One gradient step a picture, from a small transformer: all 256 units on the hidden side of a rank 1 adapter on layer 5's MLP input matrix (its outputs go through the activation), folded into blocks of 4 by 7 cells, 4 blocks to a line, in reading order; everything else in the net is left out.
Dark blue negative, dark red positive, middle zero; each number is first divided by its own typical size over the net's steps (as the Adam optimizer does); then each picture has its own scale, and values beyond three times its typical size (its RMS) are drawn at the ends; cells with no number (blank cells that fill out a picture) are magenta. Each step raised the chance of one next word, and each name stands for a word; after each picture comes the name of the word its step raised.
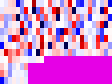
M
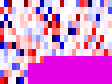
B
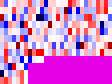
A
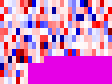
B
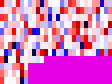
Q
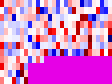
Q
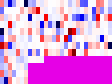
B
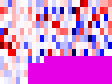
Q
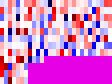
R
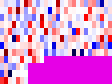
B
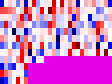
M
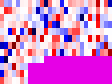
A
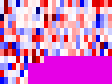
R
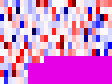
R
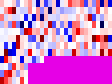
A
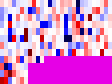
A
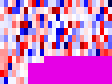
M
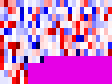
R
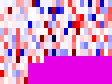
Q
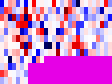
M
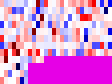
B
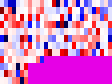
M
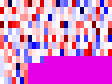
R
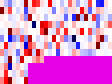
B
